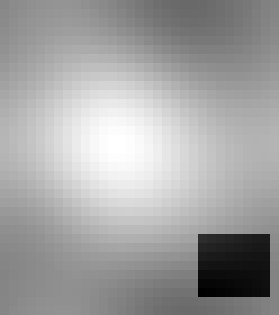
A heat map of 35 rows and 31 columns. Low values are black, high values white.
Odd patch: lower, in the bottom right. Ninth with the highest average: centre. Roughest part: bottom right. Stripes: none. Ninth with the lowest average: bottom right.
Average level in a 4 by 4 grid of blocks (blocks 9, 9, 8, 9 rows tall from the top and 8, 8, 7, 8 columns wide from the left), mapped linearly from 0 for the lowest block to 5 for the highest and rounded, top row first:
3322 / 4543 / 3443 / 2320
